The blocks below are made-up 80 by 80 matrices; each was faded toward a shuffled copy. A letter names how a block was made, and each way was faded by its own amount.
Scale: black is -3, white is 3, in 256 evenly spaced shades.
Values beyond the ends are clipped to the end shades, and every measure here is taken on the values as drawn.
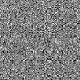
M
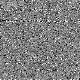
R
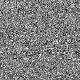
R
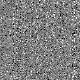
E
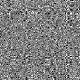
M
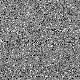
R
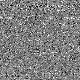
R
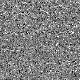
R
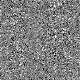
E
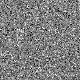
R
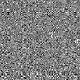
M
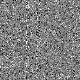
E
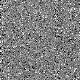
E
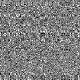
M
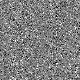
E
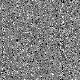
E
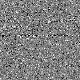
R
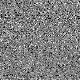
R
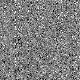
E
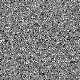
R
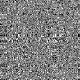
M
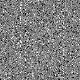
E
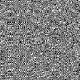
M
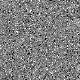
E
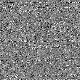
R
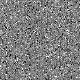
E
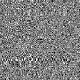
M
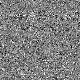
R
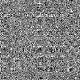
M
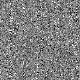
E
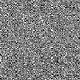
M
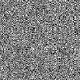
M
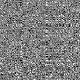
M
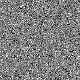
R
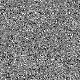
R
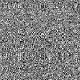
M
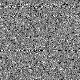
R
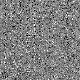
E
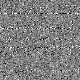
R
